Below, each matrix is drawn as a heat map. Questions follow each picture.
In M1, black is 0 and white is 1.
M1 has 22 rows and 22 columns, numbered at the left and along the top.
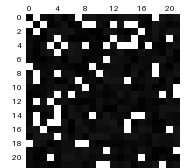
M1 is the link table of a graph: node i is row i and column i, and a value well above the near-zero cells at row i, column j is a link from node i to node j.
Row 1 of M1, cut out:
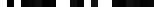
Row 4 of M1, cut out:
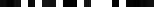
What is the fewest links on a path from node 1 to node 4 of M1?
2
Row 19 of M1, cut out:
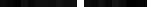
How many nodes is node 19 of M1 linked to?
2
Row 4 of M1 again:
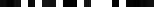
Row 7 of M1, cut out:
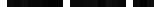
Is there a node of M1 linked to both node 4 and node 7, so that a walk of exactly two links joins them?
no
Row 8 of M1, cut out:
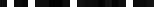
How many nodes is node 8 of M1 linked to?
4
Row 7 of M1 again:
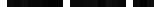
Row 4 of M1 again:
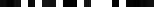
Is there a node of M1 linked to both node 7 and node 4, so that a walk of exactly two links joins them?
no
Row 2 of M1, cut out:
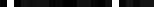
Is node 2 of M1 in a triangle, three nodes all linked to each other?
no
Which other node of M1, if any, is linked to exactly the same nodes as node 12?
none
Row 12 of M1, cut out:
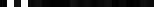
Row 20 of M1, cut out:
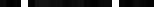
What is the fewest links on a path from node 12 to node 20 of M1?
2
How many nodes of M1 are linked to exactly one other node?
4
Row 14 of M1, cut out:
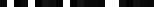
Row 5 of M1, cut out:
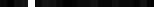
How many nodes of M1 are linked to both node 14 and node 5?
1
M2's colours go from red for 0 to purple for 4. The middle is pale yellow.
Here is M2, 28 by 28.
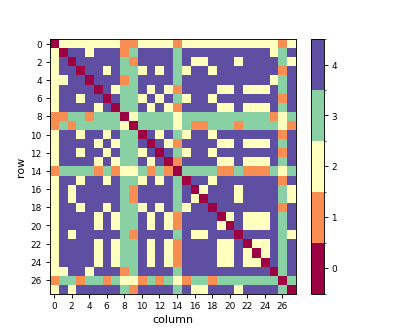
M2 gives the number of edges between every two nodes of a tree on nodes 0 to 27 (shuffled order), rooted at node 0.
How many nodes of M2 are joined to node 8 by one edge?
4
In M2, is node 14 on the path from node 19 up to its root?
yes
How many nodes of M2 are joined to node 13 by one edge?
1
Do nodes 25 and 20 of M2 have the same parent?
no
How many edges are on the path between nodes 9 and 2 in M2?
1
